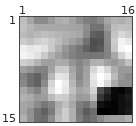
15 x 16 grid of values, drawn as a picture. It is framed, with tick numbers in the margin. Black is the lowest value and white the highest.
The ninth with the lowest average is the bottom right. In the bottom right lies a patch that is lower than the rest. The halves do not mirror each other.
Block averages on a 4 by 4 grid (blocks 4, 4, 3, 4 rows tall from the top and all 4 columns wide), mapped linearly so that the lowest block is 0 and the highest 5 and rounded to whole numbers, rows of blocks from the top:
4 4 2 4 / 4 3 3 4 / 2 5 4 2 / 3 4 2 0
